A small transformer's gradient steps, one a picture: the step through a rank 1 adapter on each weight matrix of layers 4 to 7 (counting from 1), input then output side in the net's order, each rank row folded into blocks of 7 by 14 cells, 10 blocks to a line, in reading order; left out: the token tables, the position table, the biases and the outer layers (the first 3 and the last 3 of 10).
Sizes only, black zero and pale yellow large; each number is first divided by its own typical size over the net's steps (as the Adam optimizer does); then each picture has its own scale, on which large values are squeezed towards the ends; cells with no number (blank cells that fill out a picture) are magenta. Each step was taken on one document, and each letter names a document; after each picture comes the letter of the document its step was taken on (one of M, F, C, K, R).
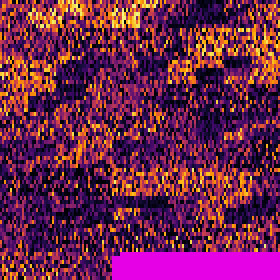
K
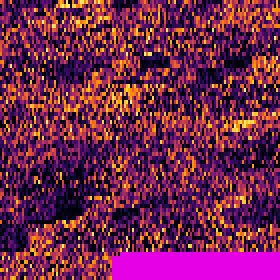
K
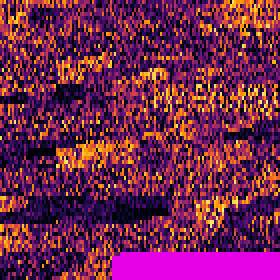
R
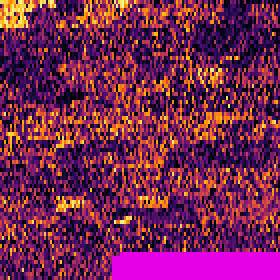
R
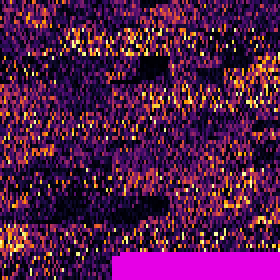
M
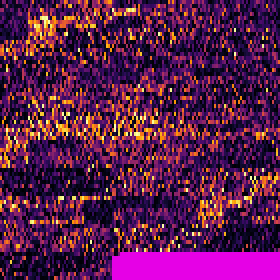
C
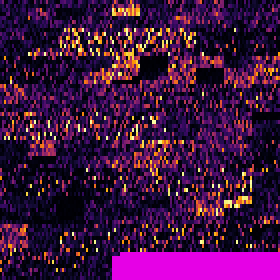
M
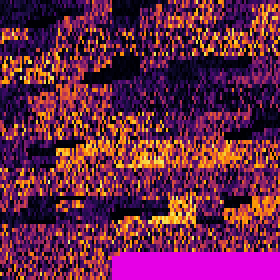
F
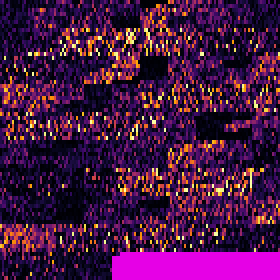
M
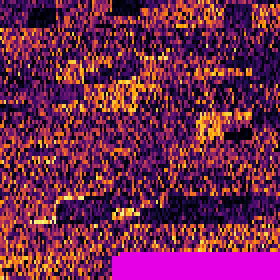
R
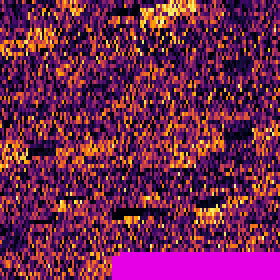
R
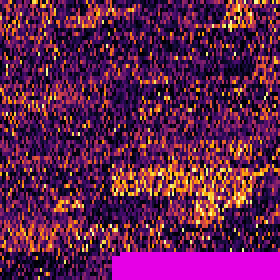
C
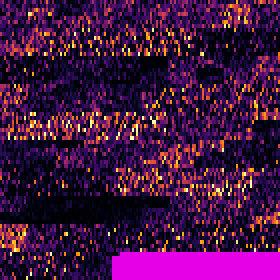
M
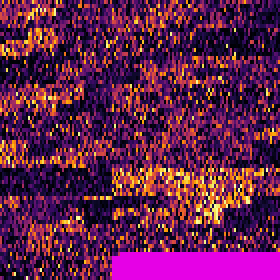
C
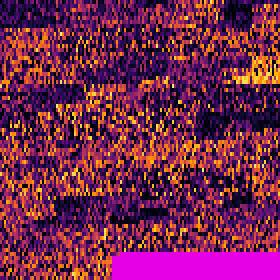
F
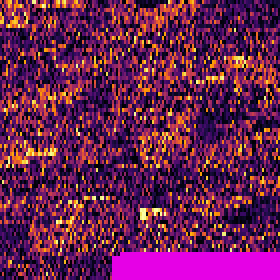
C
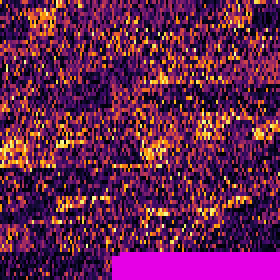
C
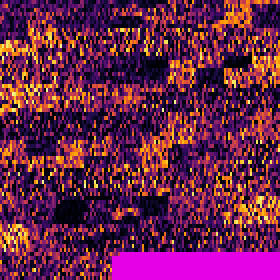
K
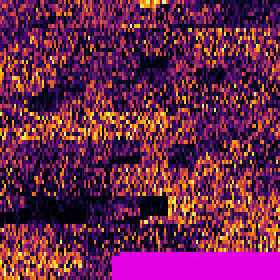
K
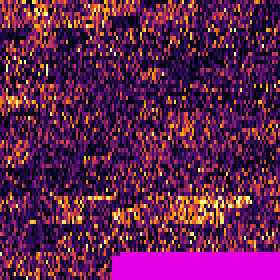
C
